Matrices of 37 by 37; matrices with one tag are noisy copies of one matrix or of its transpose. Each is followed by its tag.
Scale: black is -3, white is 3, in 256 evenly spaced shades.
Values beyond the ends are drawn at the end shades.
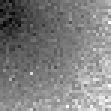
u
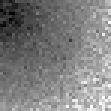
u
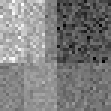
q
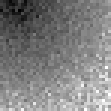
u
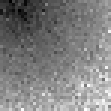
u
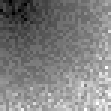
u
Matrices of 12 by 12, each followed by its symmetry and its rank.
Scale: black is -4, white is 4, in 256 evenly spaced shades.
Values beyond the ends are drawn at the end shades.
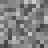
neither, full rank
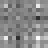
symmetric, rank two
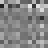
neither, rank two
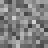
neither, full rank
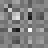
symmetric, rank two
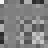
symmetric, rank two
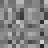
neither, rank two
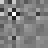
symmetric, rank two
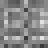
neither, rank two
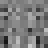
neither, rank two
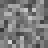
neither, full rank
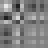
symmetric, rank one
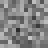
neither, full rank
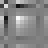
symmetric, rank one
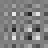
symmetric, rank one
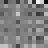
neither, rank two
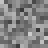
neither, full rank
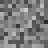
neither, full rank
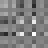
symmetric, rank one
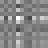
symmetric, rank one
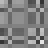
symmetric, rank one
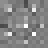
symmetric, rank two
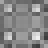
symmetric, rank two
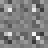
symmetric, rank two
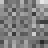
neither, rank two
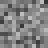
neither, full rank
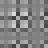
symmetric, rank one
